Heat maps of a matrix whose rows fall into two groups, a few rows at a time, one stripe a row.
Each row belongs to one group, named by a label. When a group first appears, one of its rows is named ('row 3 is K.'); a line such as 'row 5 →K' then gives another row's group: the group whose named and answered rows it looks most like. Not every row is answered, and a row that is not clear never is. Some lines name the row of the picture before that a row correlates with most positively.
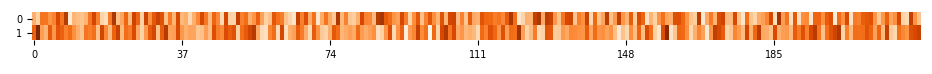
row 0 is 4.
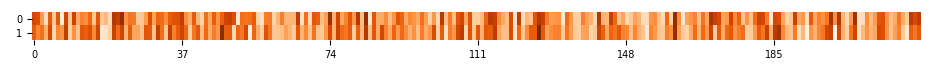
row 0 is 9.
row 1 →9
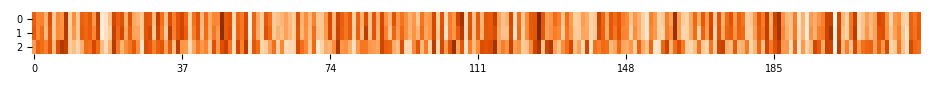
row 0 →9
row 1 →9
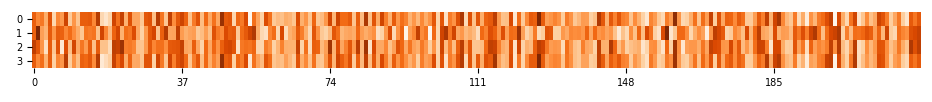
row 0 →9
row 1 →4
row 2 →9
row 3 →9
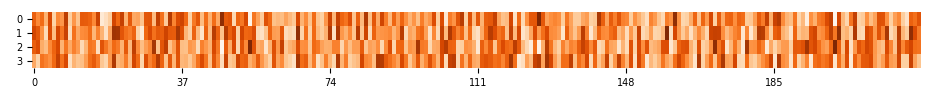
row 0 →9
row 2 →4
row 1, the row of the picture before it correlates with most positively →2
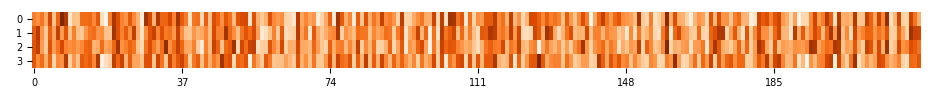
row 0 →9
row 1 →4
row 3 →9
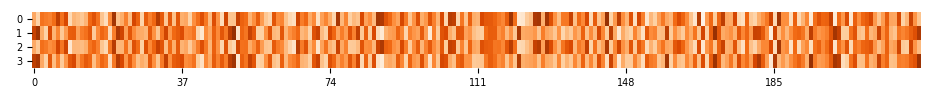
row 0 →4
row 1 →9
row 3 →9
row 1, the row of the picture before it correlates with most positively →2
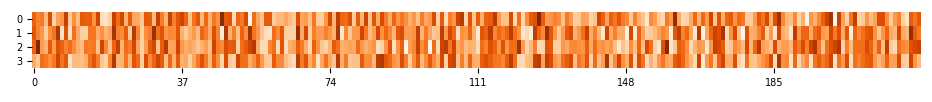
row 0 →9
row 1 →4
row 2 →4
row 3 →4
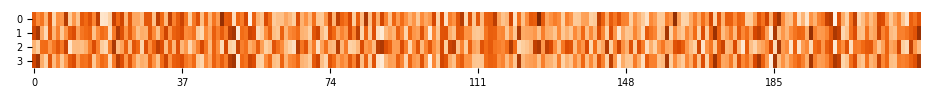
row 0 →9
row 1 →9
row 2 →4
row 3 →9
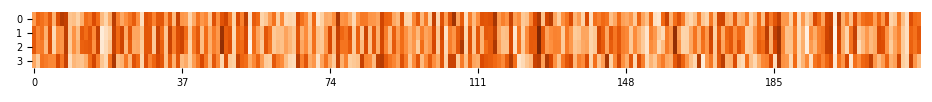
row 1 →9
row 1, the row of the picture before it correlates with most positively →0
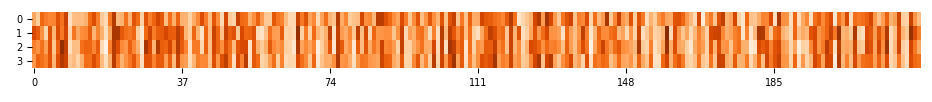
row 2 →9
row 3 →4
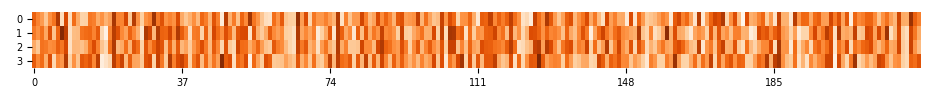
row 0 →4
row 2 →4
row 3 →9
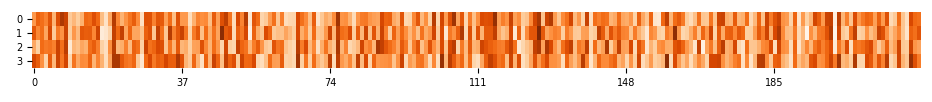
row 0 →4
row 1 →9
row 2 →4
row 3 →9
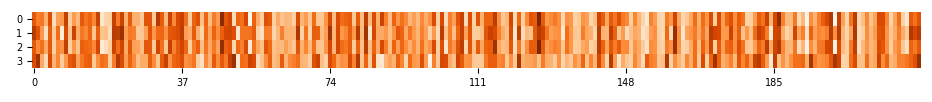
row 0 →9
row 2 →9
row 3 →9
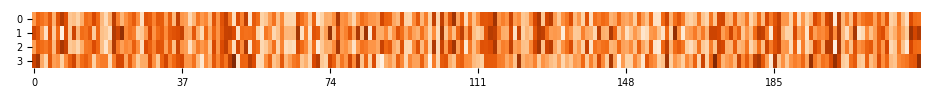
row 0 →4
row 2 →4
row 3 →9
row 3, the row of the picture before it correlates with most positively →3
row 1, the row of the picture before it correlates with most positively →1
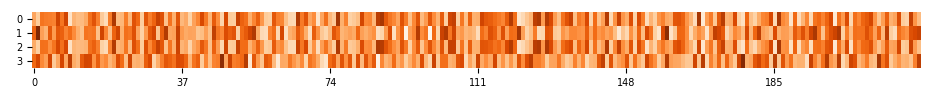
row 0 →4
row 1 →4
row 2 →4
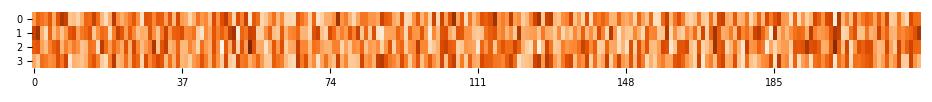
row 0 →4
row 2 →4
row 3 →4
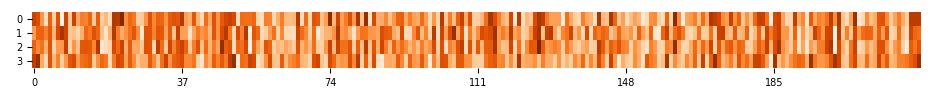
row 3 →9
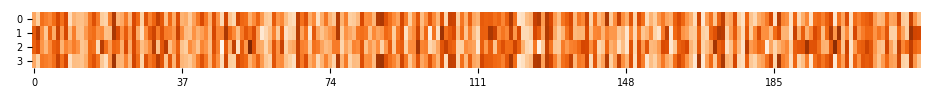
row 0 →4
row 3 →4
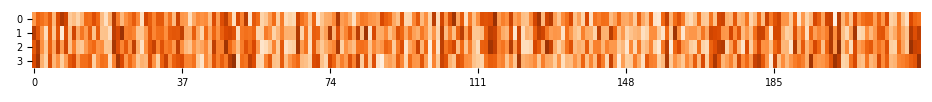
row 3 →9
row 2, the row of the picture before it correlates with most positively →1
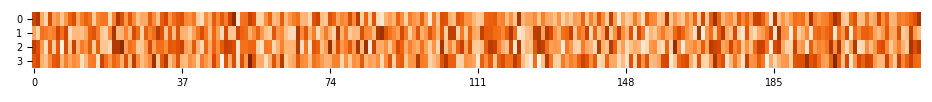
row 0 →9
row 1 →4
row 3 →4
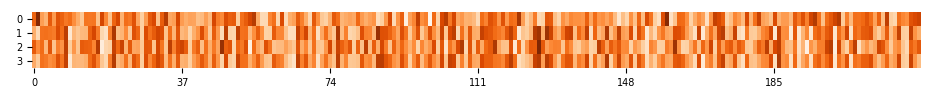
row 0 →4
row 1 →4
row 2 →9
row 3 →4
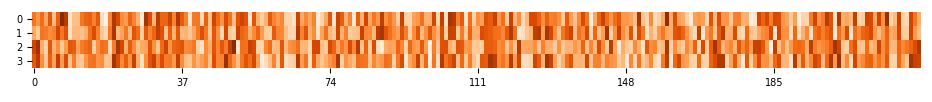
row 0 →9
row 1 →4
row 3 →4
